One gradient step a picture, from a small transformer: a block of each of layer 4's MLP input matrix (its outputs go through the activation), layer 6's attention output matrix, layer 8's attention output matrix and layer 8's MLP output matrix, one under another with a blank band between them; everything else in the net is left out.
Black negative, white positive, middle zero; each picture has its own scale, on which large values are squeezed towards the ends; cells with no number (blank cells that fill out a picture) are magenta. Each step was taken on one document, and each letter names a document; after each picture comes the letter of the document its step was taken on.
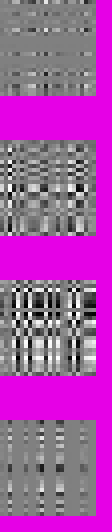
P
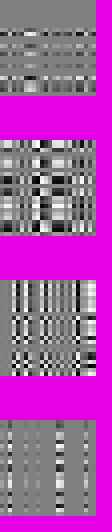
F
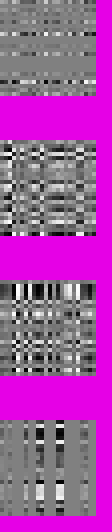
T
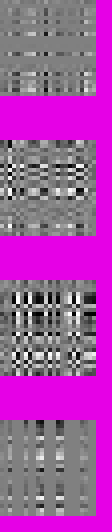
P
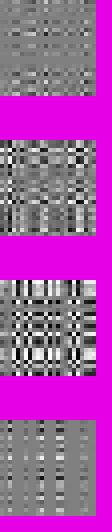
P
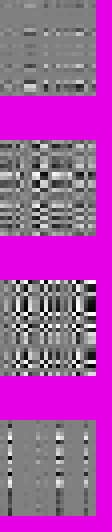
F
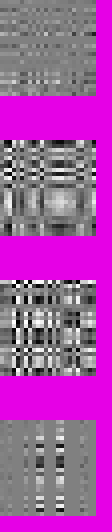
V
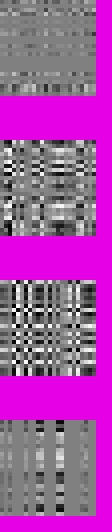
V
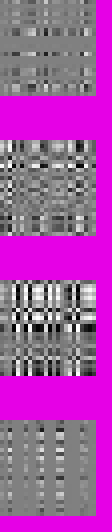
P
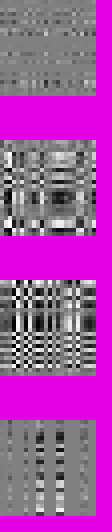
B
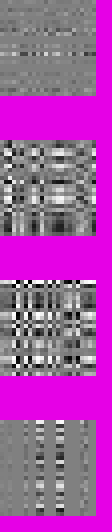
B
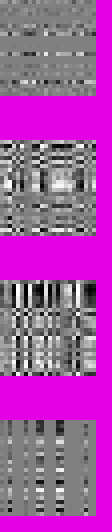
T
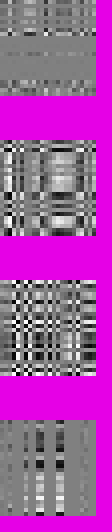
T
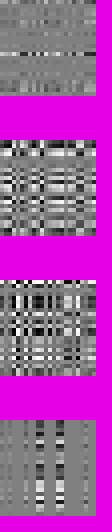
V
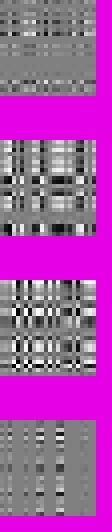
T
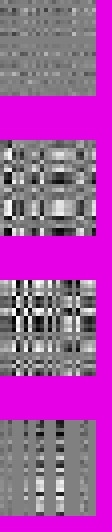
B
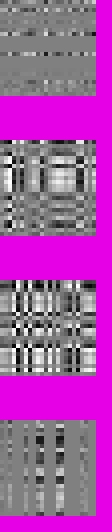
T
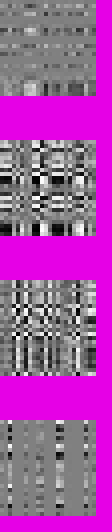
F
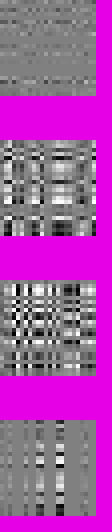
B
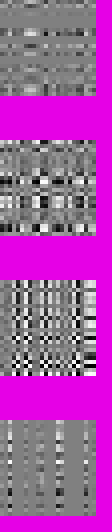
F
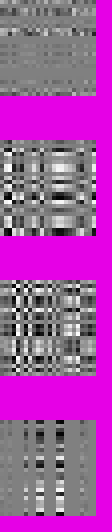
B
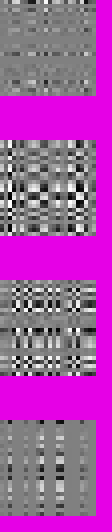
P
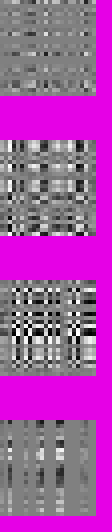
P
